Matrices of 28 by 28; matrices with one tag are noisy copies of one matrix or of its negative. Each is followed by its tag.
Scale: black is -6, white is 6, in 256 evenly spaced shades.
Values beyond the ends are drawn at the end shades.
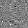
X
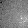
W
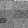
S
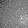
W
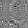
X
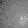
W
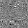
X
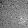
W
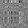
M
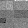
S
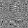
X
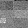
S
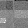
S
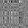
M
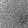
W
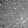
W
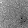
W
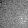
W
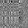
M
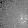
W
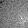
W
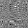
X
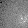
W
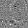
X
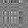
M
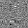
X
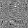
X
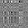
M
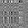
M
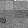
S
